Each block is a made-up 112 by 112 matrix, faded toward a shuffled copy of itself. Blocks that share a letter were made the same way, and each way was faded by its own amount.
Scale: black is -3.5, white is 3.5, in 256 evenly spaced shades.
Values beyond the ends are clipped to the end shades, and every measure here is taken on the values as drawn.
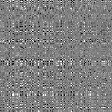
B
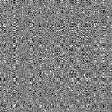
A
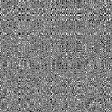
A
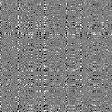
B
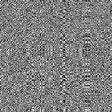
A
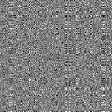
A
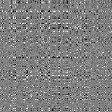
B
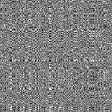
A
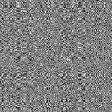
A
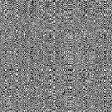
A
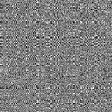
A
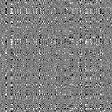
B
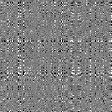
B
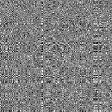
A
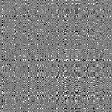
B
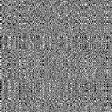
A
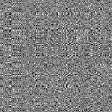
A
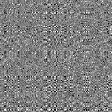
A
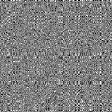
A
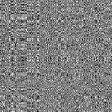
A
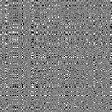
B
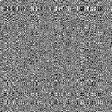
A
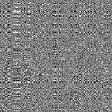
A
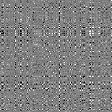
B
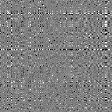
B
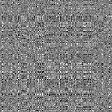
A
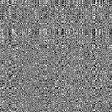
A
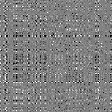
B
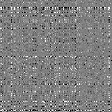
B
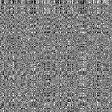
A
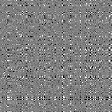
B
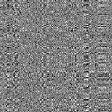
A
